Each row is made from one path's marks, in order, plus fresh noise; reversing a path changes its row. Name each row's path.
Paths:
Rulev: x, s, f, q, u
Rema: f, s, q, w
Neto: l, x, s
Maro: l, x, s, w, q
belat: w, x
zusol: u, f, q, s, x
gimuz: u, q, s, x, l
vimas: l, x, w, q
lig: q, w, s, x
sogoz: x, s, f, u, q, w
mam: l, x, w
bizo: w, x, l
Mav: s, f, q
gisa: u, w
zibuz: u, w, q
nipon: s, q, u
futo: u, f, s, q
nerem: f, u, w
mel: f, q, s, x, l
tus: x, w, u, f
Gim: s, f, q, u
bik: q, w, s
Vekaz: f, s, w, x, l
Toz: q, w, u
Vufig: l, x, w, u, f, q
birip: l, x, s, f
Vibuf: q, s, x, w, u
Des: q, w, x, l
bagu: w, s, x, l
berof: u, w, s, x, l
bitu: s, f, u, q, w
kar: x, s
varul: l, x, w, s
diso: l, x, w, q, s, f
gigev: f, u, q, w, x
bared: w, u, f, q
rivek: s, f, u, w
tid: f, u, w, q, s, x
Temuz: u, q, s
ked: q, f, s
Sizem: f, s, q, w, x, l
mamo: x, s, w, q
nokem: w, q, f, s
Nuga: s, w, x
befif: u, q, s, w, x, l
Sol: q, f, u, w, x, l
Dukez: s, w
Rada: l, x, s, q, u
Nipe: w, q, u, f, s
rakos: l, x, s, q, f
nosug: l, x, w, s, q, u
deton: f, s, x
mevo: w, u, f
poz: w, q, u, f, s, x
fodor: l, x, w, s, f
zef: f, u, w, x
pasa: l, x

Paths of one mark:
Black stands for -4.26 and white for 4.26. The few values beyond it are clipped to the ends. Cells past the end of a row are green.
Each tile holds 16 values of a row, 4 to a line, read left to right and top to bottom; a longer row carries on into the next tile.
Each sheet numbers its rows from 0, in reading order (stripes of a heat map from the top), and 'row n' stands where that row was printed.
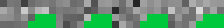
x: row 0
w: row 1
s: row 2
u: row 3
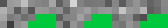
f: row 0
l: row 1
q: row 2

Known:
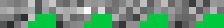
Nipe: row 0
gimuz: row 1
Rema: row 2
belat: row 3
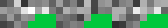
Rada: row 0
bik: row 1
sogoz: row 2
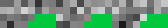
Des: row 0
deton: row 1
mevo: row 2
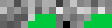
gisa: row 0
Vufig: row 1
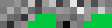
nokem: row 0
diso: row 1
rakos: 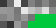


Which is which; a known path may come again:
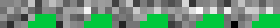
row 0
nokem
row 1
nipon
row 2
mam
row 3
Rada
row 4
Vufig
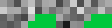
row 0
zibuz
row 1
Sizem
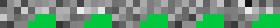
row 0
deton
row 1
Rulev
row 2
Mav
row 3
Rema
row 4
Maro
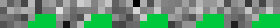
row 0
bik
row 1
nerem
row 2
bagu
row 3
Gim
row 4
bizo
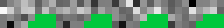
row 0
Sol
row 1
Des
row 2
fodor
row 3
kar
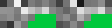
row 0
rakos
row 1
Neto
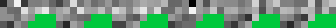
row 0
birip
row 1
mel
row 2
zusol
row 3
mamo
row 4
Nipe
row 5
poz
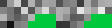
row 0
Vekaz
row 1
sogoz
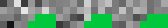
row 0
diso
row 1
bitu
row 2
ked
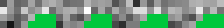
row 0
tus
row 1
Temuz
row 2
nosug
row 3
futo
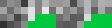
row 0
berof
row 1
gisa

